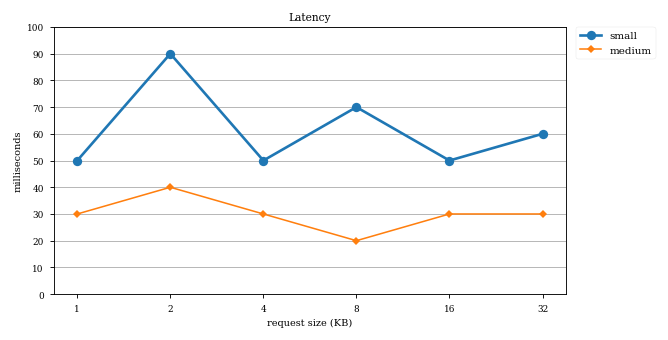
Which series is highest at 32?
small
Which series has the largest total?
small
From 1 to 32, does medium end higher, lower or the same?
the same
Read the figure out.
Title: Latency
x-axis: request size (KB), ticks 1 2 4 8 16 32
y-axis: milliseconds, ticks 0 10 20 30 40 50 60 70 80 90 100
Legend: small, medium
Values:
small: 50 90 50 70 50 60
medium: 30 40 30 20 30 30
